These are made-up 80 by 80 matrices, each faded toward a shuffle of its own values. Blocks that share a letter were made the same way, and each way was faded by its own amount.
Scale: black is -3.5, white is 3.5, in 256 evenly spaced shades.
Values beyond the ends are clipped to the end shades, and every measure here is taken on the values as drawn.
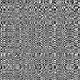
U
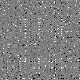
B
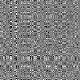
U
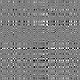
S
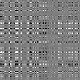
S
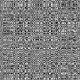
U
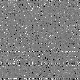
B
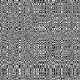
U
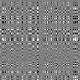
S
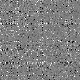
B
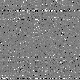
B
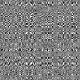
U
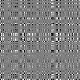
S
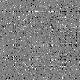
B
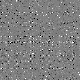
B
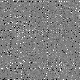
B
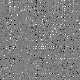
B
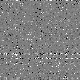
B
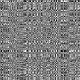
U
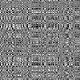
U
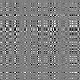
S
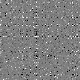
B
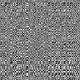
U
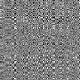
U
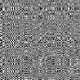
U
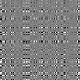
S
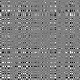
S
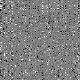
B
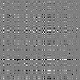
S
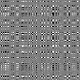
S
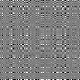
S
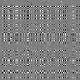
S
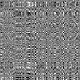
U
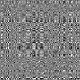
U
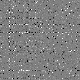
B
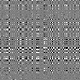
S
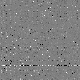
B
